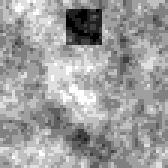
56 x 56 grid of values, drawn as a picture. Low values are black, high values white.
Average level on the scale: 60%. Grain: blotchy. Odd patch: lower, in the top middle. Ninth with the highest average: centre. Ninth with the lowest average: top middle.
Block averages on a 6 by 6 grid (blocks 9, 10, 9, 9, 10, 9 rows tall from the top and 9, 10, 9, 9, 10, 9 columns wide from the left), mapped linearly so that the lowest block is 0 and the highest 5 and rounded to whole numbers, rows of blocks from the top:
450022 / 241123 / 345423 / 435433 / 222332 / 453123
